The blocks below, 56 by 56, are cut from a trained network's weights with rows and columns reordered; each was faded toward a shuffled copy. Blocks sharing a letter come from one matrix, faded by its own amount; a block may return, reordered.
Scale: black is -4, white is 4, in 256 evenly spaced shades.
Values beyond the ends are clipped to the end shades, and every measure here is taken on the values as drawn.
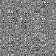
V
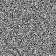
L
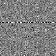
V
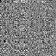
V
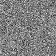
L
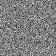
L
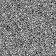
L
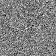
L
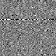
V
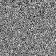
L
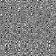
V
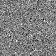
L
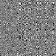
V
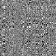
V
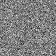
L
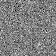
L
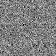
L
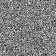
L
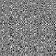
V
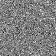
L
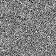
L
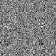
V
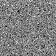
L
